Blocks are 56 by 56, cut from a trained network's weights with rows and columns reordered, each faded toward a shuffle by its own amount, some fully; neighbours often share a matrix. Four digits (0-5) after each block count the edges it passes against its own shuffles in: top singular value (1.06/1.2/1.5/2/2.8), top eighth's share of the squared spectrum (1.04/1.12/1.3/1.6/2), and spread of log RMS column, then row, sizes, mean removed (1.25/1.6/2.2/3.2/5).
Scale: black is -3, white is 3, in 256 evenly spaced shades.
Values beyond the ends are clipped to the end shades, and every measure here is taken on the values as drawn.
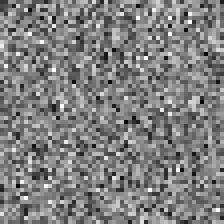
2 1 0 0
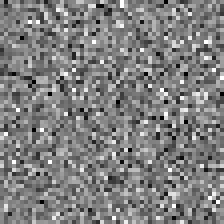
0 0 0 0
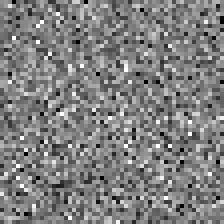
1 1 0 0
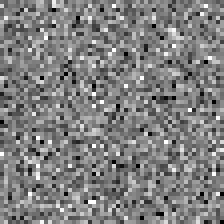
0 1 0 0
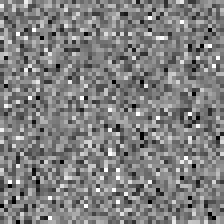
0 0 0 0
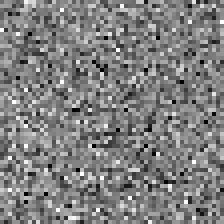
2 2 0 0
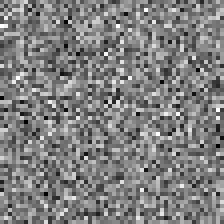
2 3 1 0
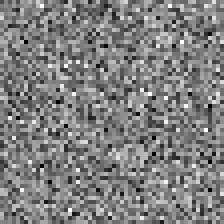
0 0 0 0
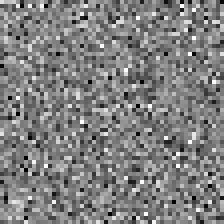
0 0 0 0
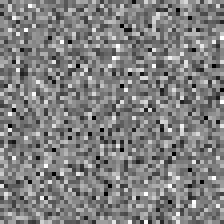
0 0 0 0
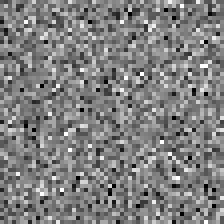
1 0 0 0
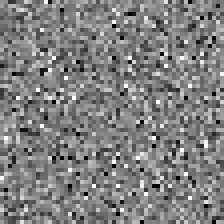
0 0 0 0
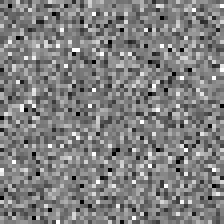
0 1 0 0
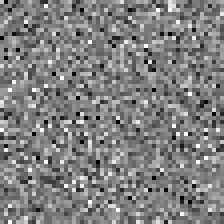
0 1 0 0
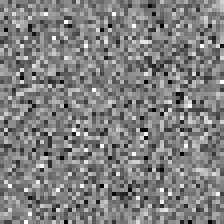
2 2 0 1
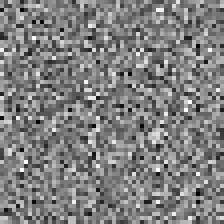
3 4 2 1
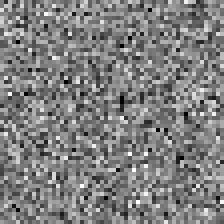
1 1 0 0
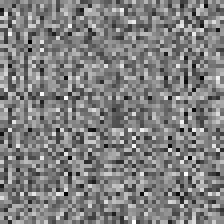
4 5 2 2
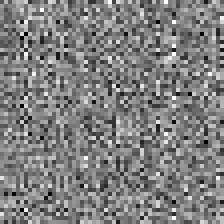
3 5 2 2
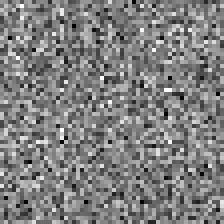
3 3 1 0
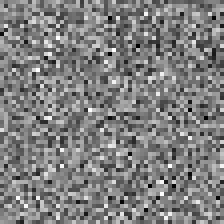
3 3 1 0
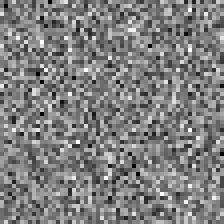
1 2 0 0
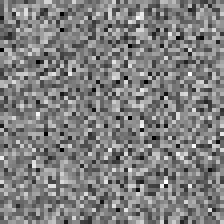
3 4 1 1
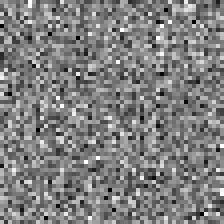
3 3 1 0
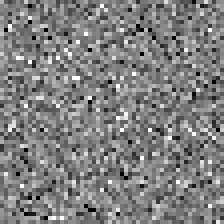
1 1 0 0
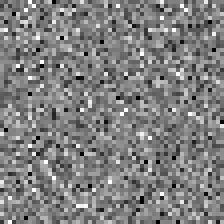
1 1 0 0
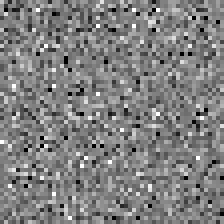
2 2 0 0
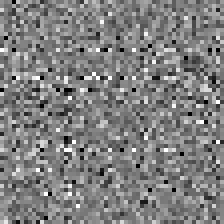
3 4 2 2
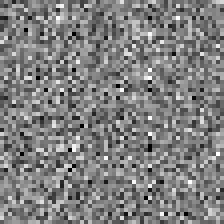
3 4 2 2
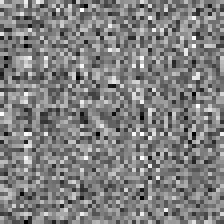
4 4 2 1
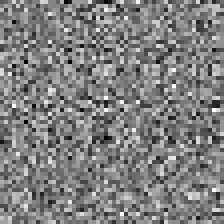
4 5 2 2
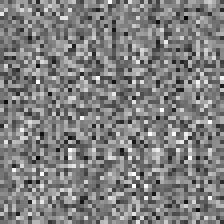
3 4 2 1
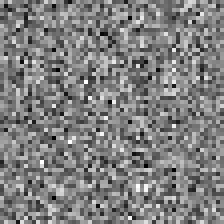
3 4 2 0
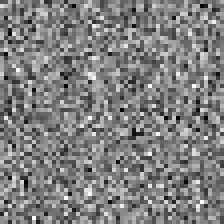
3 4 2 1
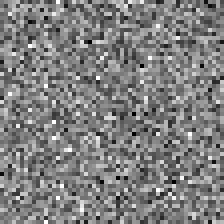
1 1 0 0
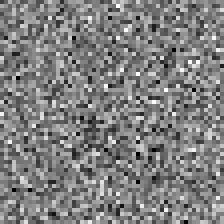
2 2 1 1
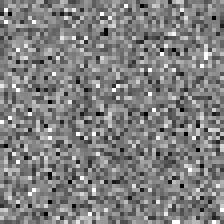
1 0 0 0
